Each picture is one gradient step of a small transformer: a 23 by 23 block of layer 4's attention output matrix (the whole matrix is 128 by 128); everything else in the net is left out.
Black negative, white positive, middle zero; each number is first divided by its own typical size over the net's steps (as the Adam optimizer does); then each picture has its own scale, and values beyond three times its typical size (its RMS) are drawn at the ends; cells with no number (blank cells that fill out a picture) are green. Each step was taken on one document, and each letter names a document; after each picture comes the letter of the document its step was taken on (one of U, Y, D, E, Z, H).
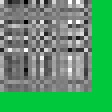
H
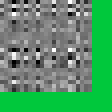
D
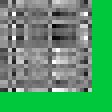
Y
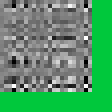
H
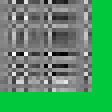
Y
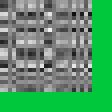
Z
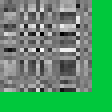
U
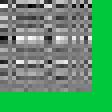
Z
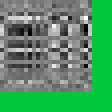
H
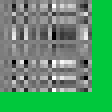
Y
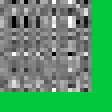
D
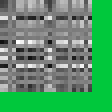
Z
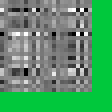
U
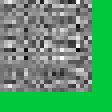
U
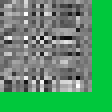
H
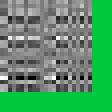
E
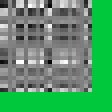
Y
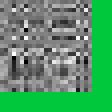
H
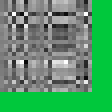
Y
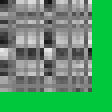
Z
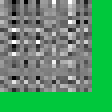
D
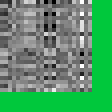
E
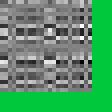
E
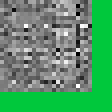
H
